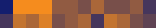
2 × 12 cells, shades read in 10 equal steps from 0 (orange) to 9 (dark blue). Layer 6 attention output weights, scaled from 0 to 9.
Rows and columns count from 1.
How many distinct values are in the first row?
6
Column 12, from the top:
7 6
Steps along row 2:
down up down up down down up down up up up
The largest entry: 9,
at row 1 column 1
